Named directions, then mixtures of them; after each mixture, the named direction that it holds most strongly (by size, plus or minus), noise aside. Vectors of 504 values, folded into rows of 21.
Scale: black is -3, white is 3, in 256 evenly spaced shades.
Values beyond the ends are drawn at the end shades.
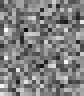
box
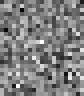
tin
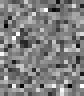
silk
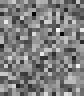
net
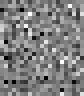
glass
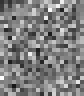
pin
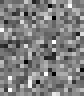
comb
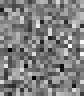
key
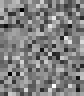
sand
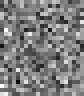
box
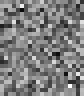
sand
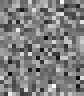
sand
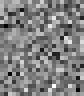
sand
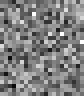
net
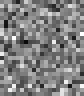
silk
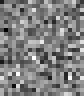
tin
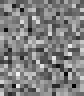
tin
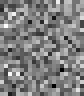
sand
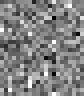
comb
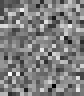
sand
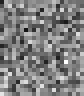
box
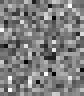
comb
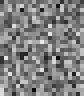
tin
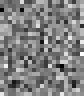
key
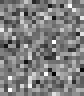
comb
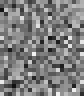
key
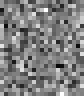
silk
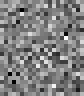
sand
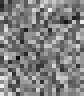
box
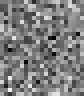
comb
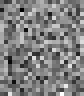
glass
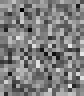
sand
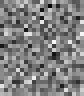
box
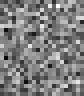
box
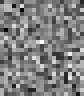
tin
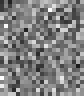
pin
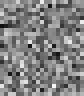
sand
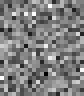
comb
